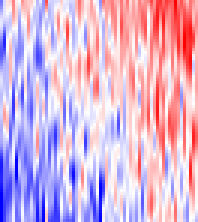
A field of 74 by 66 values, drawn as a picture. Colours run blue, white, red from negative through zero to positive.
The halves do not mirror each other. The ninth with the highest average is the top right. The ninth with the lowest average is the bottom left. The grain runs up and down. On average the colour sits 50% of the way up the scale. Values rise toward the top right.
